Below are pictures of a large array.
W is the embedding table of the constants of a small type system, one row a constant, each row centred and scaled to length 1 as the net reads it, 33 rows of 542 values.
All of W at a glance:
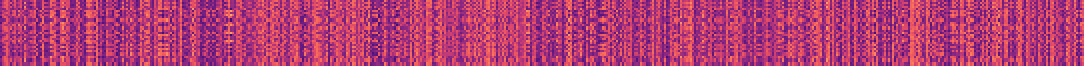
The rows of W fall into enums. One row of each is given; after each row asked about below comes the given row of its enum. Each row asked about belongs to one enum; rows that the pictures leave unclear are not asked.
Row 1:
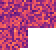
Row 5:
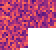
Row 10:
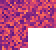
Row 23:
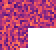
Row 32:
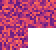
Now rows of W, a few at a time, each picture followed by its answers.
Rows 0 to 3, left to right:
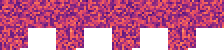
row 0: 32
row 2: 32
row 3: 1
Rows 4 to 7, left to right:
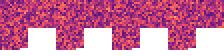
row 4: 10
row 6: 32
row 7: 5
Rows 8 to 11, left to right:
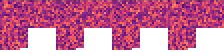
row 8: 23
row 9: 10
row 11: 23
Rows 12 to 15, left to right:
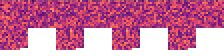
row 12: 5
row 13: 1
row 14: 1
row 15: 32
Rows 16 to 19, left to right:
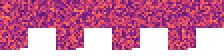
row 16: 5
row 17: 10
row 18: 32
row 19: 1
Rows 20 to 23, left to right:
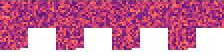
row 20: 5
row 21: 32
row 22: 10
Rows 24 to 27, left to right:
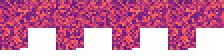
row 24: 10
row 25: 32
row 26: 10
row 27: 10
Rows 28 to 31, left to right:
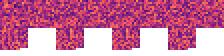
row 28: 23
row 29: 1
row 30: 1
